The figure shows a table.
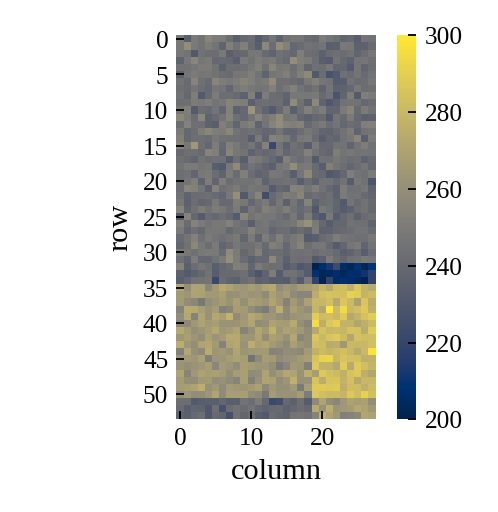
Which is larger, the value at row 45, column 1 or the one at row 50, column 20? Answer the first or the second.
the second
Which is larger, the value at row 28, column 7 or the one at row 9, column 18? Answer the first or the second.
the first
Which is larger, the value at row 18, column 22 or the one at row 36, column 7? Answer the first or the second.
the second
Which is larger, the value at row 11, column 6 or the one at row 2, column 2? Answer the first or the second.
the first
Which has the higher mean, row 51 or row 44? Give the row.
44
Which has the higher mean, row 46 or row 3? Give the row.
46
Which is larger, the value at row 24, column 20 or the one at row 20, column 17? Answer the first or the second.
the first
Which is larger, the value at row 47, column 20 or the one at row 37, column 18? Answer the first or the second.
the first
